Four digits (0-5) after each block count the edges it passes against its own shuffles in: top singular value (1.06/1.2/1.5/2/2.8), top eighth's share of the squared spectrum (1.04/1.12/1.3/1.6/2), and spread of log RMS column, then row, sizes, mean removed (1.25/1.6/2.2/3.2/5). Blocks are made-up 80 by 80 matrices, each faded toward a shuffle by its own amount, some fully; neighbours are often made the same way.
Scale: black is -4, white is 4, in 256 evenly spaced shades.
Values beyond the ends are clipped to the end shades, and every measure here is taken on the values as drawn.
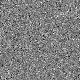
0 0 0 0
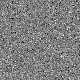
0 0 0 0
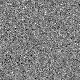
0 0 0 0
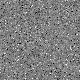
0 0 0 0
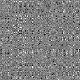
4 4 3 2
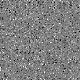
3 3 1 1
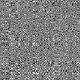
4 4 2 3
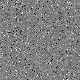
3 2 0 0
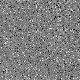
3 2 1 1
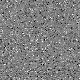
3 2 0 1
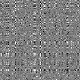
5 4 3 3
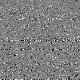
2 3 0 3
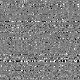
4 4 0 3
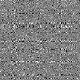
4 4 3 3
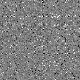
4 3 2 2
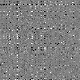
4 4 2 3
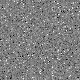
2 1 0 0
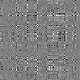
5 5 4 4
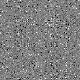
4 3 2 1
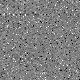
3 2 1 0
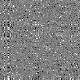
4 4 2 2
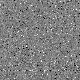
1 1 0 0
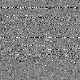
2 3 0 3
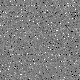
1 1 0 1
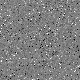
0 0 0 0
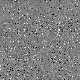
2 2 1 2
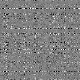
3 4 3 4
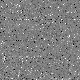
1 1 0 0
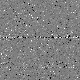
3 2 0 1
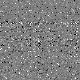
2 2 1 2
